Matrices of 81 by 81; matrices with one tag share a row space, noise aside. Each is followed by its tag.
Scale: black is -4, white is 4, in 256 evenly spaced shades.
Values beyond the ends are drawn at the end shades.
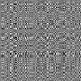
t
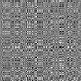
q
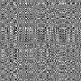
t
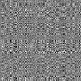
t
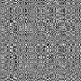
t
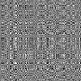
t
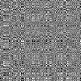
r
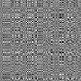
q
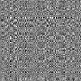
t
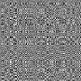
t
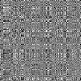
r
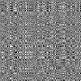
t
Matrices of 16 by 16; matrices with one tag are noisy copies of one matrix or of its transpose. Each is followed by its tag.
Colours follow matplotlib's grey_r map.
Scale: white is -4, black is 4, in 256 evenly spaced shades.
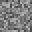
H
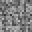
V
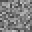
H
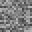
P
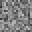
H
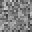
H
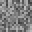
P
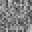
P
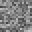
P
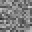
P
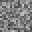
H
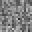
V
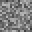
H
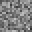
H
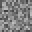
H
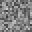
H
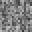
V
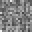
V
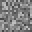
H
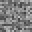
V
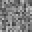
V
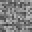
V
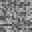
V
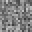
V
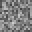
H
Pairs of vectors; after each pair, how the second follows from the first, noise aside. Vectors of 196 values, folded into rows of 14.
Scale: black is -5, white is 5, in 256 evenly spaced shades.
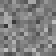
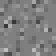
partly zeroed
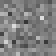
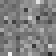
wrapped around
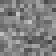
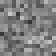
negated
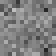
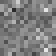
negated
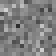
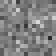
wrapped around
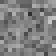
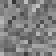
wrapped around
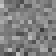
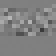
partly zeroed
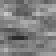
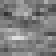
negated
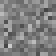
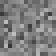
negated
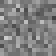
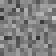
negated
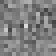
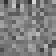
wrapped around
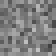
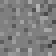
partly zeroed
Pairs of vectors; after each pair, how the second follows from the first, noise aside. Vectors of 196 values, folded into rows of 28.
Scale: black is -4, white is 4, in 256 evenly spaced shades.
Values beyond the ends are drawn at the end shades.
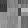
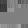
partly zeroed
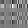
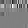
partly zeroed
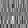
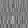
shrunk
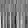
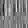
wrapped around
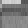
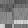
wrapped around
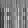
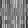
wrapped around
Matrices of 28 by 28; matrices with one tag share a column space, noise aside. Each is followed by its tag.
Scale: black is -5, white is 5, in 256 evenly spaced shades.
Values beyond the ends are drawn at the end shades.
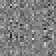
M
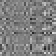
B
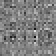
M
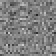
B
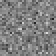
B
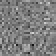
B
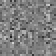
M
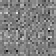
M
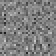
B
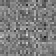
M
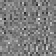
B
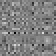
B
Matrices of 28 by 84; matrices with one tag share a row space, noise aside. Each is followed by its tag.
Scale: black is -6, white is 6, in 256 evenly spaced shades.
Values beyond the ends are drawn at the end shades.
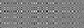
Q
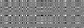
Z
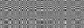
Z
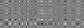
Z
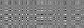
Z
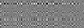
Q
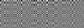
Q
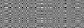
Z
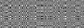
Z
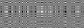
Z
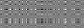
Z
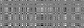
Z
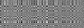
Q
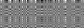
Z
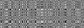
Z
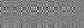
Q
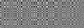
Q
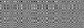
Q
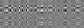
Z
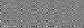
Q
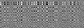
Q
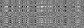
Z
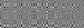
Q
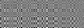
Q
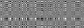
Z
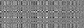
Q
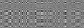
Z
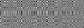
Q
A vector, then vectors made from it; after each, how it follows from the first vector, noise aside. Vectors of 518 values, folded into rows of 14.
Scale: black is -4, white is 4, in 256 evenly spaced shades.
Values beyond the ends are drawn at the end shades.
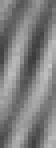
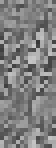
sign-scrambled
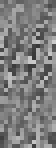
sign-scrambled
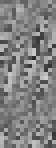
sign-scrambled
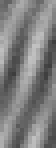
negated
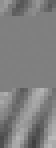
partly zeroed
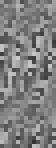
sign-scrambled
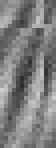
wrapped around
